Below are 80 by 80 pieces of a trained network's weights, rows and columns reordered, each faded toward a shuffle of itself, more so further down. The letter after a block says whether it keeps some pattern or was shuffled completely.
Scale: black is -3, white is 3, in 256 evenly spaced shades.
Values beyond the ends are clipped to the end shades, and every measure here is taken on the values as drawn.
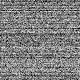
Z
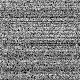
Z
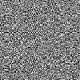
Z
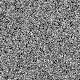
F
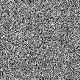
F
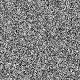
F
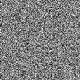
Z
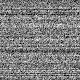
Z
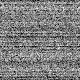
Z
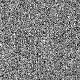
Z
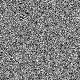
F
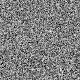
F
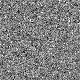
F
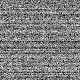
Z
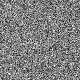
F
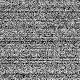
Z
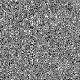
Z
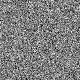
F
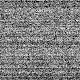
Z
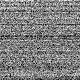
Z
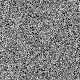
F
